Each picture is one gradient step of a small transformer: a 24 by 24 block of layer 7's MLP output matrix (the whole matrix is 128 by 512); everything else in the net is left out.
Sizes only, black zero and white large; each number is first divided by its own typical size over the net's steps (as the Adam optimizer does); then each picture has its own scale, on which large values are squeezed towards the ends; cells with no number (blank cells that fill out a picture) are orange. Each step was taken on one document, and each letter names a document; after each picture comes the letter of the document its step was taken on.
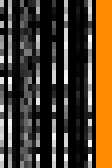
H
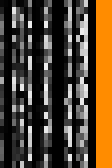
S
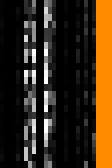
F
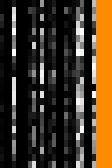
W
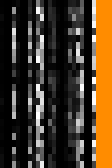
W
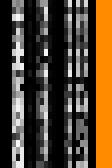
S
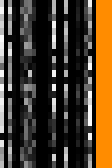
H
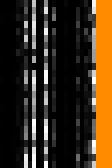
F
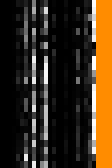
F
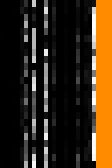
F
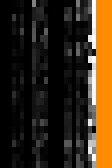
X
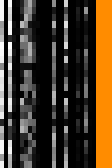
H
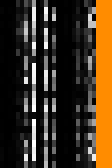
F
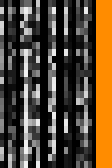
H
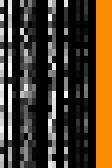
H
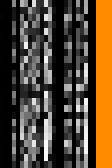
S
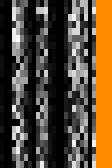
S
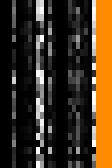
W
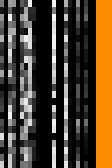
H
